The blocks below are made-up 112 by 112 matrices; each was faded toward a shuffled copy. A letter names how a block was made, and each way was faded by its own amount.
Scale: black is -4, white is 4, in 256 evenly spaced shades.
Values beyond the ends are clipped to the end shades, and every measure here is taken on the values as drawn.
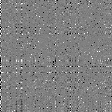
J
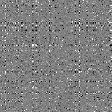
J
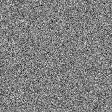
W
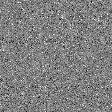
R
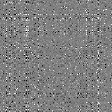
J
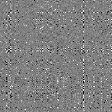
J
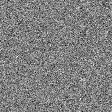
W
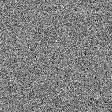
W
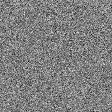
W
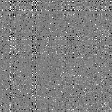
J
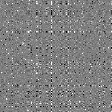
J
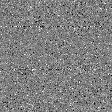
R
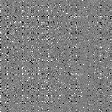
J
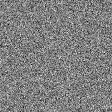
W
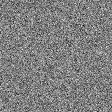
W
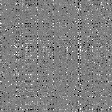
J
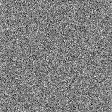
W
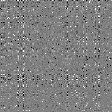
J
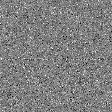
R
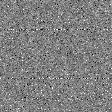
R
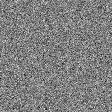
W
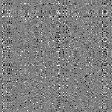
J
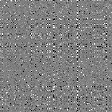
J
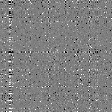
J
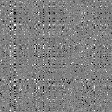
J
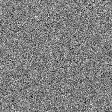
W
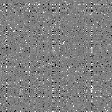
J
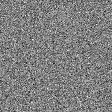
W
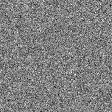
W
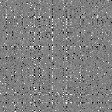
J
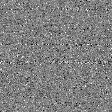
R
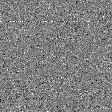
R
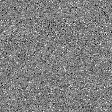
R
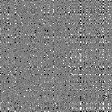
J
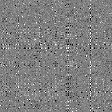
J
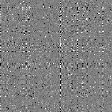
J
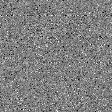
R
